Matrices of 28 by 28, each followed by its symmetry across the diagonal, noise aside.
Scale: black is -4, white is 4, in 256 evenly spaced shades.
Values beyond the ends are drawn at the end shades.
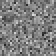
neither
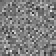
symmetric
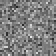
neither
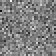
antisymmetric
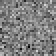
neither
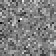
antisymmetric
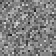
symmetric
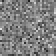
antisymmetric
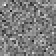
symmetric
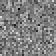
neither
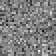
neither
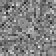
symmetric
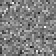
neither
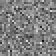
antisymmetric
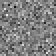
antisymmetric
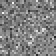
symmetric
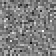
antisymmetric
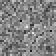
symmetric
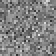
neither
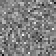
symmetric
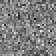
neither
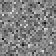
symmetric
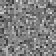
antisymmetric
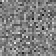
antisymmetric
